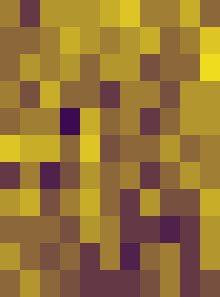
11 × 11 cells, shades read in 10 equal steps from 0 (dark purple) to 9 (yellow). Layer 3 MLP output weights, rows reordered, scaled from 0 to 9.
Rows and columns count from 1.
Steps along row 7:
up down up up down up down up up down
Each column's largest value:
8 7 7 7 8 7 8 7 6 7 9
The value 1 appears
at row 7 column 3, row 9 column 9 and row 10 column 7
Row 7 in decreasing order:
6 6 5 5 5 4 4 3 2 2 1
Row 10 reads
6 4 3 4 2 5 1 4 5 2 6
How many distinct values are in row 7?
6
